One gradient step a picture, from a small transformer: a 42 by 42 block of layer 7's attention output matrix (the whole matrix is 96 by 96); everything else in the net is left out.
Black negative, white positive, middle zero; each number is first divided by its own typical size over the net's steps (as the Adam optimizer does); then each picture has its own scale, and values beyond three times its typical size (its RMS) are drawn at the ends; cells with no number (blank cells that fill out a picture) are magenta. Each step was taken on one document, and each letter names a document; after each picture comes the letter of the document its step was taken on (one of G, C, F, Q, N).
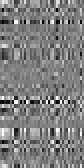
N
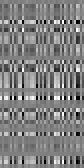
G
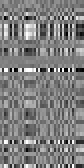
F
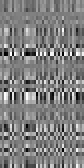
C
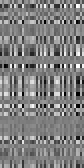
G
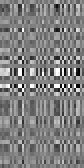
G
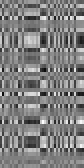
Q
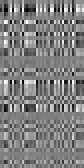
C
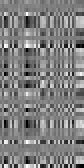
F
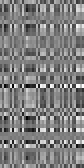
F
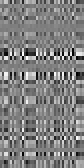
C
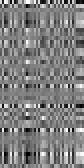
F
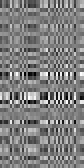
Q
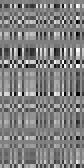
G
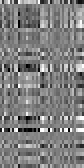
F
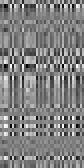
C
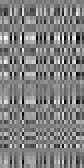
C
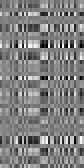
Q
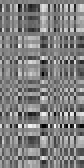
Q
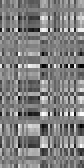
Q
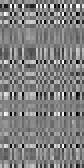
G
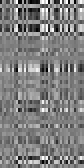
Q
